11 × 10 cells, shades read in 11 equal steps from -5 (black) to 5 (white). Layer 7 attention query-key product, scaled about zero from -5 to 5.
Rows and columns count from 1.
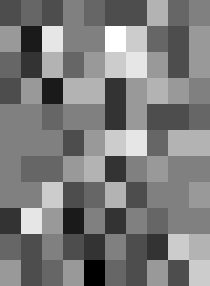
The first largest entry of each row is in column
8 6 7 4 7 7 5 3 2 9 10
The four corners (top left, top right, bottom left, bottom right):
-2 0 1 3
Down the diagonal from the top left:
-2 -4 2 2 0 3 0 0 0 2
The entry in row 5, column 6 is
-3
